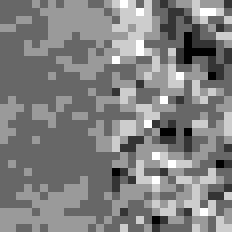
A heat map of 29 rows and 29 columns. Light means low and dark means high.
There is no overall slope. The top middle is the ninth with the lowest average. No regular stripes run through it. Neither half mirrors the other. A vertical seam about 50% of the way across splits the table, and the left part is calmer.
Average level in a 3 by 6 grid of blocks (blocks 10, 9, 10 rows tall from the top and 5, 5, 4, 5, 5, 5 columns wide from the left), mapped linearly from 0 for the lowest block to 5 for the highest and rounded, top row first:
5 3 3 0 5 5 / 4 5 4 2 5 3 / 4 4 5 4 2 3
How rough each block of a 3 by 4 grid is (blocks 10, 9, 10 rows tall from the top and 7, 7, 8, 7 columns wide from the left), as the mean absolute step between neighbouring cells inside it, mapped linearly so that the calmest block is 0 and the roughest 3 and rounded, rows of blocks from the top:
0023
0032
0033
